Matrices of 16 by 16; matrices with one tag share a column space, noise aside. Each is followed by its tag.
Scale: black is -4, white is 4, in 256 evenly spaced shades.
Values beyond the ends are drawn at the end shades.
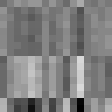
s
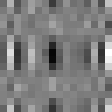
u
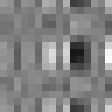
u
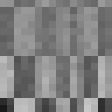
s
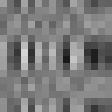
u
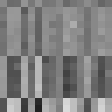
s
